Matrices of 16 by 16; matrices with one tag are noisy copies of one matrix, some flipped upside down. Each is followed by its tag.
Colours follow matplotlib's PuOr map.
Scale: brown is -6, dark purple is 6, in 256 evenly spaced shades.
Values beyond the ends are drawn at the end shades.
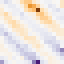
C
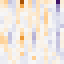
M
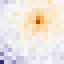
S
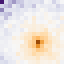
S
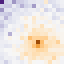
S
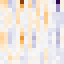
M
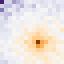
S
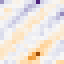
C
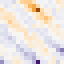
C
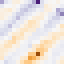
C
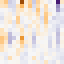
M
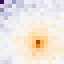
S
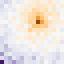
S
